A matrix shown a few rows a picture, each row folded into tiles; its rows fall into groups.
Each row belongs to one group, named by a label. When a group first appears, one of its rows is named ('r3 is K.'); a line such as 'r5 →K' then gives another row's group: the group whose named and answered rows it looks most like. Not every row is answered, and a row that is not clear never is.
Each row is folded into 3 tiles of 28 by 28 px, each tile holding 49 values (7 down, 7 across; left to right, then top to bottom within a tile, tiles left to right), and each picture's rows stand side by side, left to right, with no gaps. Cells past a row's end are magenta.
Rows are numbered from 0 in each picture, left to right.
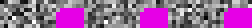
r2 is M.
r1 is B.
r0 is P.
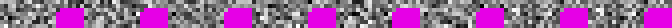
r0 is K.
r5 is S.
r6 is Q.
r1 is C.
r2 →P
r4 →P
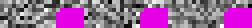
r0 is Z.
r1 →C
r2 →C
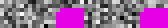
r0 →Z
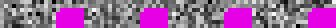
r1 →Q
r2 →P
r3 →Z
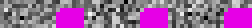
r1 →P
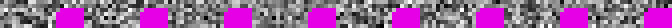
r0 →S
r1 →Z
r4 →S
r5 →K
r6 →Q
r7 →K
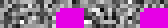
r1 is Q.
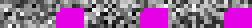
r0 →B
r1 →M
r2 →M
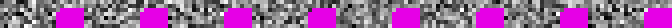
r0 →P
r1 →Z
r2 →C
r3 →K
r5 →K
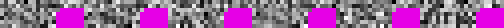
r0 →C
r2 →M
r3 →C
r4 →Q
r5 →B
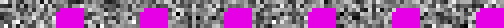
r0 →K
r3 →B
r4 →P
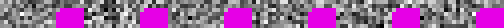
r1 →Q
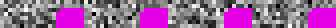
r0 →M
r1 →M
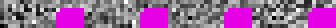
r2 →B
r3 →Z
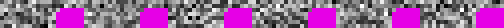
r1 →C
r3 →M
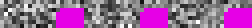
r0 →M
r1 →Q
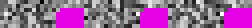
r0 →P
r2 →C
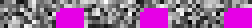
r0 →P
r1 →Z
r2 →M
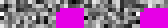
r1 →C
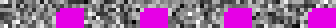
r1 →P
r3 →S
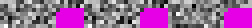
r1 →K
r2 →Z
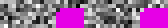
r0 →K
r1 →S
